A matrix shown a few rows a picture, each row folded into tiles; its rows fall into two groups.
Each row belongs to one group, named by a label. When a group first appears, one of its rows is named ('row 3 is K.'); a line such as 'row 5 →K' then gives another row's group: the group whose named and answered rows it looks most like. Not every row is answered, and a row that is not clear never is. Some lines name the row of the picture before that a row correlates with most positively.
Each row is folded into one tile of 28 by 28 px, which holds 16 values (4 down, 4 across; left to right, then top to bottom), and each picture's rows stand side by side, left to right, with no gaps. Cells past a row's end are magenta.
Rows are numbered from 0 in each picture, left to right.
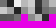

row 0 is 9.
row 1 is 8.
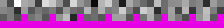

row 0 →9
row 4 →9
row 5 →9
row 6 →8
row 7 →9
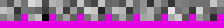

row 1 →8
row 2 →8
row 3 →9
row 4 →9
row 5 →9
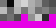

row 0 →9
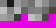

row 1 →8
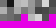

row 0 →9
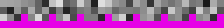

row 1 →8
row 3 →9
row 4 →8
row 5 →9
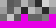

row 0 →8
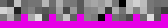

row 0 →9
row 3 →8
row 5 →8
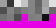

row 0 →9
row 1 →8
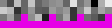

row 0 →9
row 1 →8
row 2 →9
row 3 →9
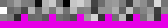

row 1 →9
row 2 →9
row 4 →8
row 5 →9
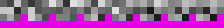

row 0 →9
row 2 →9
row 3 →9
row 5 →8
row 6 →8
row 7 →8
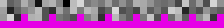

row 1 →9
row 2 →9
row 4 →8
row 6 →9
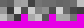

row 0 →8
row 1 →8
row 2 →8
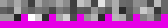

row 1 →8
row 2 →8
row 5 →9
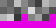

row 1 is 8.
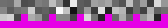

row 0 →8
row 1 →8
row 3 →8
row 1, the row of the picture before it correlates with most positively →1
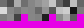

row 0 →9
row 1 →8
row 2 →9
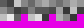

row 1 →8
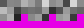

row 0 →8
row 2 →9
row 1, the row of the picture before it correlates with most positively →2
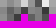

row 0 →8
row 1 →9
